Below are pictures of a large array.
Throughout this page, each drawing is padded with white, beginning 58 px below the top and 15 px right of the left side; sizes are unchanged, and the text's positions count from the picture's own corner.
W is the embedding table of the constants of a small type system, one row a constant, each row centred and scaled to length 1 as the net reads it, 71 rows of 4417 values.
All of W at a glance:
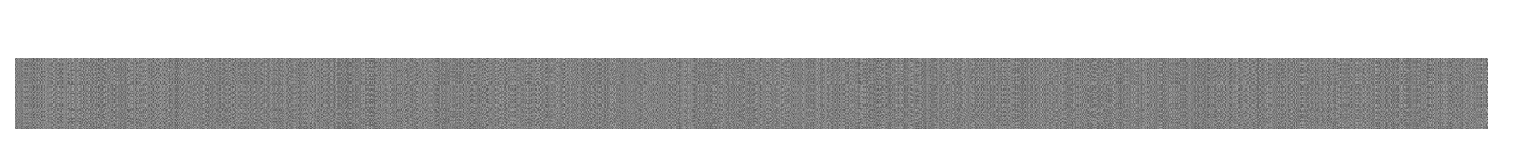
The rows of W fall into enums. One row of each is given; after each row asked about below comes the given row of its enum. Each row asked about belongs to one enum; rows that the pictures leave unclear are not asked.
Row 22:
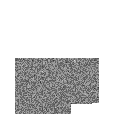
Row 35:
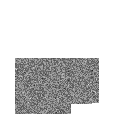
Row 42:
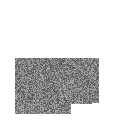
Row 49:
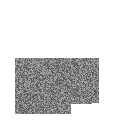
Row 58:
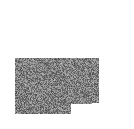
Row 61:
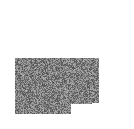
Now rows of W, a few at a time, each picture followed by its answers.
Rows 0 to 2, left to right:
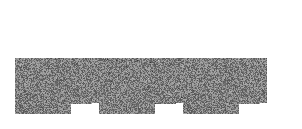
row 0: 49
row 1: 22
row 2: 49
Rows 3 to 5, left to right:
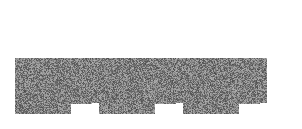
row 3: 49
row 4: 42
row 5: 61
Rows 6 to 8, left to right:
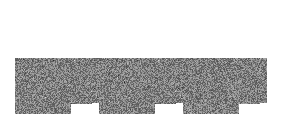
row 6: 22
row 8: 42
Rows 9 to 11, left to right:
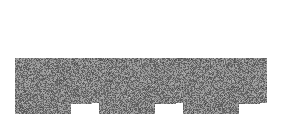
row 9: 49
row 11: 22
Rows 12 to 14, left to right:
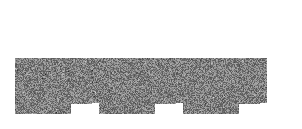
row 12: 35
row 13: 58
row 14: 22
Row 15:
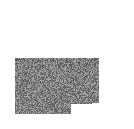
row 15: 22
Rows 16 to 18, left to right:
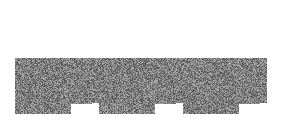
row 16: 61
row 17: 42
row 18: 58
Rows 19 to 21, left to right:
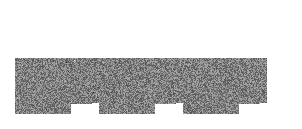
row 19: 22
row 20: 61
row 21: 49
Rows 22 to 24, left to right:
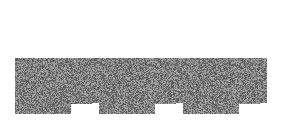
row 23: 61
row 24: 61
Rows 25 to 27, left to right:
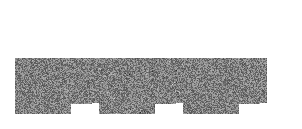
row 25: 61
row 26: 35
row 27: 49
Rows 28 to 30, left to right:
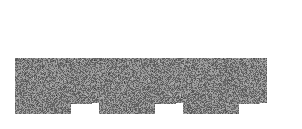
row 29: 22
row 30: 49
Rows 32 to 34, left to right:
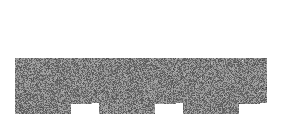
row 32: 49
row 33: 42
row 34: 22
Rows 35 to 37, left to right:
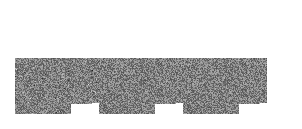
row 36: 49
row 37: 49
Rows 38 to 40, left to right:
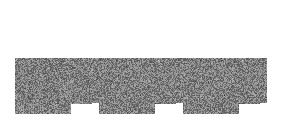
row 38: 42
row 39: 22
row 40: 22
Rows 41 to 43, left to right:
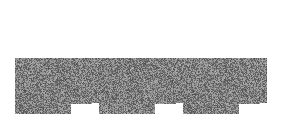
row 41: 49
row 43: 49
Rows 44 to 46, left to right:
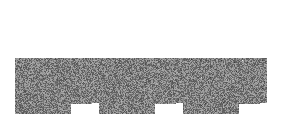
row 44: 49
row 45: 61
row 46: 22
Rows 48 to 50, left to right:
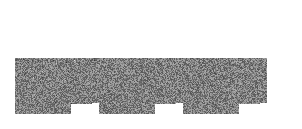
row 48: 22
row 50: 61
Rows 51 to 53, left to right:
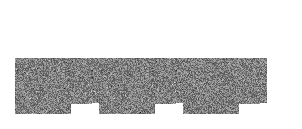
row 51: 35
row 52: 35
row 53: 58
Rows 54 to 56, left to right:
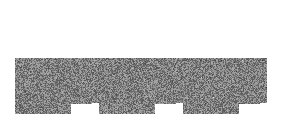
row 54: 49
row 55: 42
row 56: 22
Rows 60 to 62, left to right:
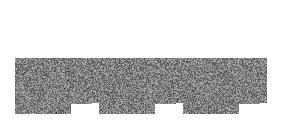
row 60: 35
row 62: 58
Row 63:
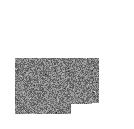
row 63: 35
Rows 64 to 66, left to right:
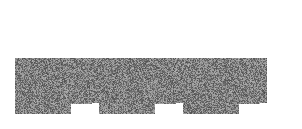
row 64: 61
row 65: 42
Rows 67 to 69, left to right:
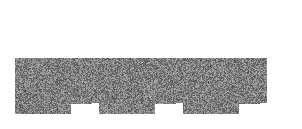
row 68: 42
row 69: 22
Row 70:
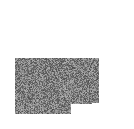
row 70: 42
